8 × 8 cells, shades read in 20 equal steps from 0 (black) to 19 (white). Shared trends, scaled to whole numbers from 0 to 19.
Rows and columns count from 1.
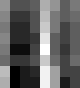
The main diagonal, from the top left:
11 4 3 4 19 8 5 5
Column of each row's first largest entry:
5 5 5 5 5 5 5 5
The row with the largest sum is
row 1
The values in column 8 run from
5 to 9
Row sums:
70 62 57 56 53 58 59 54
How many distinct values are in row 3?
6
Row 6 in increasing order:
4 4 5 6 8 8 8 15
